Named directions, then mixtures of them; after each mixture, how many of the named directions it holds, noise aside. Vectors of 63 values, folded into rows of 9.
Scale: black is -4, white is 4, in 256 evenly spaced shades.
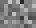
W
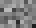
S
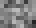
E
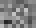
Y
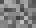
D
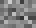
two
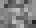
one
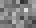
three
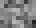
one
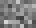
three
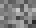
two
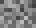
one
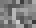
three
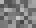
one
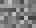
three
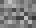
three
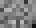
two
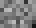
two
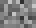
one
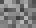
one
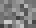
three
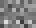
three
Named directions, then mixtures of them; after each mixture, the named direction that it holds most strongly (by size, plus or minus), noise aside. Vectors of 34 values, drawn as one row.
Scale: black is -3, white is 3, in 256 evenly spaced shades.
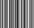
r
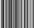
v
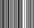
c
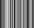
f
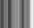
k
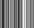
c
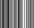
c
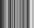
k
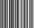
r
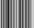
r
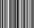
r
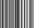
r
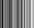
k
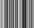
c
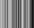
k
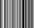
v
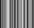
f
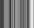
k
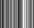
c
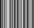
f
